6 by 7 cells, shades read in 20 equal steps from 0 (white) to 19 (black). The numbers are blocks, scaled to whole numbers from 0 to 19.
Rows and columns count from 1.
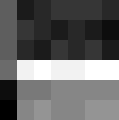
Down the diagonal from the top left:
12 15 17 1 9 8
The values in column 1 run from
11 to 19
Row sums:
106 111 108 14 74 70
